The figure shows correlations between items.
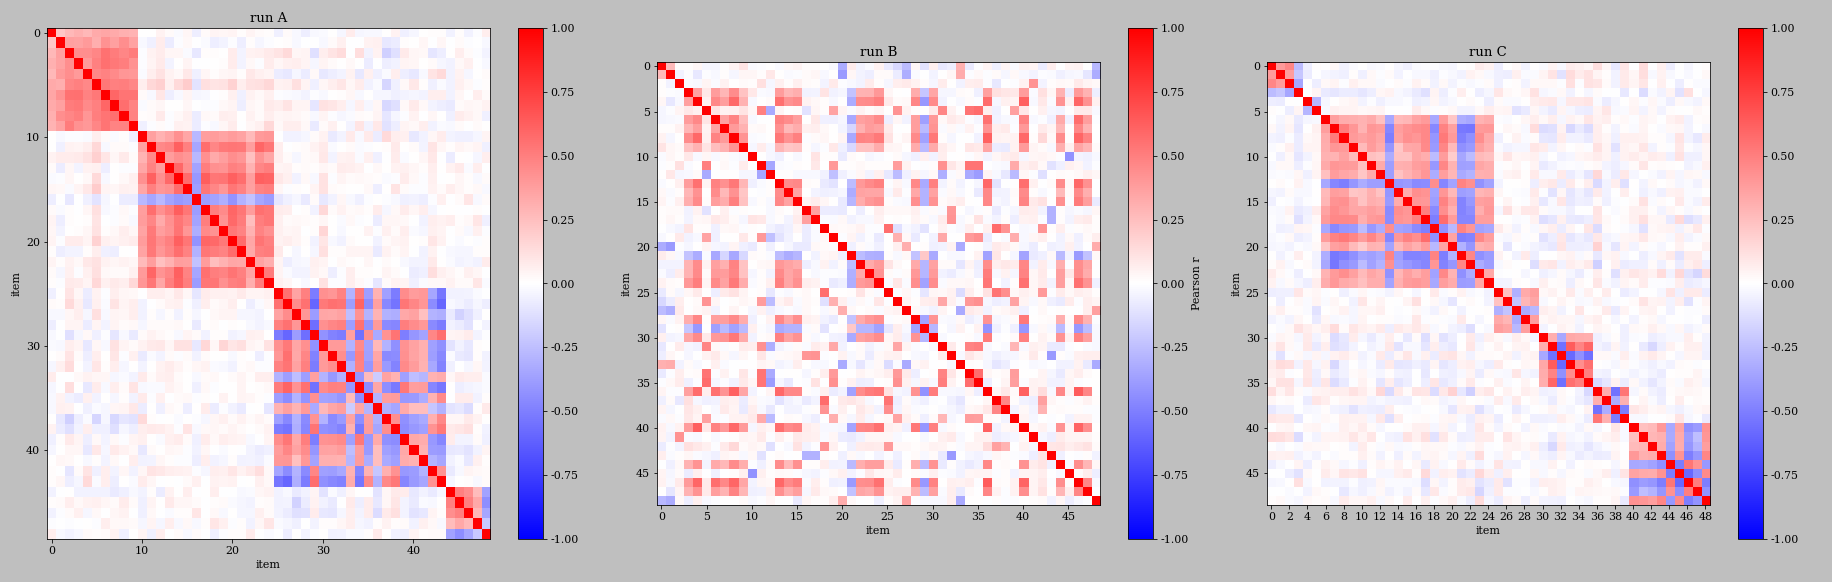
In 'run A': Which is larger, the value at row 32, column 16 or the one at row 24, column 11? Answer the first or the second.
the second
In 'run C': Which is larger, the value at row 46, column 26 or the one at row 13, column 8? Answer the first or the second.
the first
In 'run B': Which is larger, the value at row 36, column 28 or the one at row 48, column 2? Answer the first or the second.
the first
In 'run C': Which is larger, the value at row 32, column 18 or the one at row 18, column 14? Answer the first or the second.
the first
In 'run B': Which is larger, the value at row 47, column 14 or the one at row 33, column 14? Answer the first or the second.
the first
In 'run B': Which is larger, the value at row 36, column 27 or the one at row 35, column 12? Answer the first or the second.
the first
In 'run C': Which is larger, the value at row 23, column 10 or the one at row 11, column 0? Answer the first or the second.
the first
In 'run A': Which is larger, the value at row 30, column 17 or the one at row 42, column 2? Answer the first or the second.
the first
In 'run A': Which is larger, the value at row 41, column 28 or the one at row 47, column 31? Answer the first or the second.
the first
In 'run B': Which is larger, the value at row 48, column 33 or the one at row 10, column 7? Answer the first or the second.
the second
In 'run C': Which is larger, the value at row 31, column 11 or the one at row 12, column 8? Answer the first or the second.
the second
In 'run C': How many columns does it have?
49
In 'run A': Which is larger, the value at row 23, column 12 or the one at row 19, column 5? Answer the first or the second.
the first
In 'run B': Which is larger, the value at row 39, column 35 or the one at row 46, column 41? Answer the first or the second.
the first
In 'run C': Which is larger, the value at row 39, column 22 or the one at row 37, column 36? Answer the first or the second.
the second
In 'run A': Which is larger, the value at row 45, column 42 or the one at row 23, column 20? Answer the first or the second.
the second
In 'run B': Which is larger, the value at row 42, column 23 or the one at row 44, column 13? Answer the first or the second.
the second
